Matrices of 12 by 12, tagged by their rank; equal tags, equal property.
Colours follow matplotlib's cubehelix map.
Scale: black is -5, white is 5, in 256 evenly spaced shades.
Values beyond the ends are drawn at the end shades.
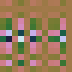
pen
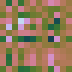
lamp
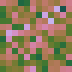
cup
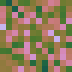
cup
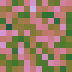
cup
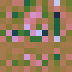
lamp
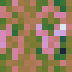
lamp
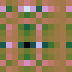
pen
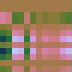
pen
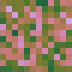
cup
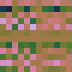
lamp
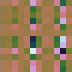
pen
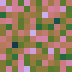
cup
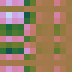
pen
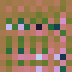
lamp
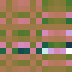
pen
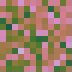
cup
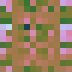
lamp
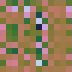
lamp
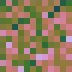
cup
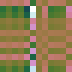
pen
